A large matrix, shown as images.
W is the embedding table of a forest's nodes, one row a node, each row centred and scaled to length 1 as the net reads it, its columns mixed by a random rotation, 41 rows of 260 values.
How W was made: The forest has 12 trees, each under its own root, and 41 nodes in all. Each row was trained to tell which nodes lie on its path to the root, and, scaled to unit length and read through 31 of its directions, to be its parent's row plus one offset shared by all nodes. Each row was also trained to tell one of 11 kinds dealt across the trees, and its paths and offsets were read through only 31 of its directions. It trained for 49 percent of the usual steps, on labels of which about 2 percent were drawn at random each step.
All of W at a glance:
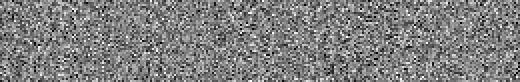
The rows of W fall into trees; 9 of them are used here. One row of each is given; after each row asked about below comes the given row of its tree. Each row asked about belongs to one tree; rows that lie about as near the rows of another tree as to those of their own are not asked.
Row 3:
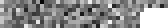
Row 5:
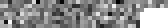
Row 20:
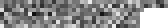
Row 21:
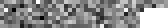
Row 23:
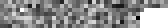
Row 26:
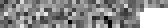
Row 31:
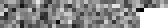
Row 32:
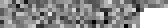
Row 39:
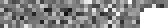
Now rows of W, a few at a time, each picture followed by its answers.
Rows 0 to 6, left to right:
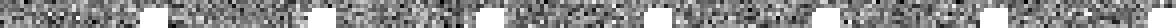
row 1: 23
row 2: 23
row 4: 32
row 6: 26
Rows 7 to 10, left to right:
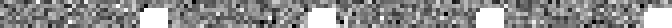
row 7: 39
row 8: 32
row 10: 21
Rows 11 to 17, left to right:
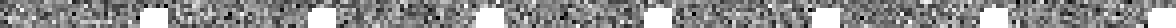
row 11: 23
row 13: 21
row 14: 20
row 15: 31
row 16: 39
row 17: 5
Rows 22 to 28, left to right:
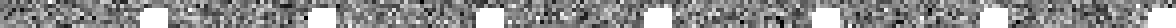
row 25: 31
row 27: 3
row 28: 21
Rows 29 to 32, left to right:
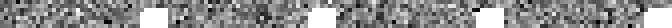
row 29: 26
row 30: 21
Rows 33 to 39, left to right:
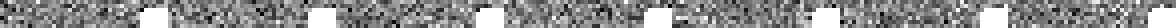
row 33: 20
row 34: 3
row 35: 3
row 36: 32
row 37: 23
